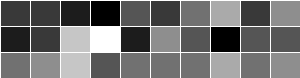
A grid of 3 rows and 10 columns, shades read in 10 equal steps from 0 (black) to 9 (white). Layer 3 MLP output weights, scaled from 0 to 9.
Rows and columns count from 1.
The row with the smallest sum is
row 1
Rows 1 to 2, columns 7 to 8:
4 6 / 3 0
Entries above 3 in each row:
3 3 9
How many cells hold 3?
5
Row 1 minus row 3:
-2 -3 -6 -3 -1 -2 0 0 -2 0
